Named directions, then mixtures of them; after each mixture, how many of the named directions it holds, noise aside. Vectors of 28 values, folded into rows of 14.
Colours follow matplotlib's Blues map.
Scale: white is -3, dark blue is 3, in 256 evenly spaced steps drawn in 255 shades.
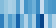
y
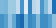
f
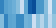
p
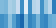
one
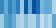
two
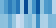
one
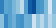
one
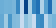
two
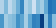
three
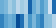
three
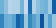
two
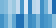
one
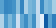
one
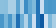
one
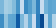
one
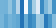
two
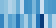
one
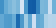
two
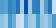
one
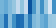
two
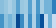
two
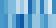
two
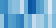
one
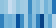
two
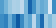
three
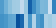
three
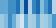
one
